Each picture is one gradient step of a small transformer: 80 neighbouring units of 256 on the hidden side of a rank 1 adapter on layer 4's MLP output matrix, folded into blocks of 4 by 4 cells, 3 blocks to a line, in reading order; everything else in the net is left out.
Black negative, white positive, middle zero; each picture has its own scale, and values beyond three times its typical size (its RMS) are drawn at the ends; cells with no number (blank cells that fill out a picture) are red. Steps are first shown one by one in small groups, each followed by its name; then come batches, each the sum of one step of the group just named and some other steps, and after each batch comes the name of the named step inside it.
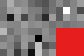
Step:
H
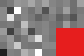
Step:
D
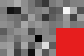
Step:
H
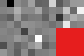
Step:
H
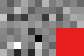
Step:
H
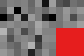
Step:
H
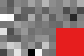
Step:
D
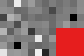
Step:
D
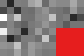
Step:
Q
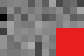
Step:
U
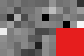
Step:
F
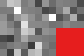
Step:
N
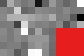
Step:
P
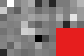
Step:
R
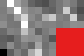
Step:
N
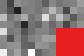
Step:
F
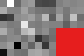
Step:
R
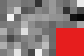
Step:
P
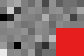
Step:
U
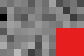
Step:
U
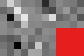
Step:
N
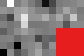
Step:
R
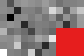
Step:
F
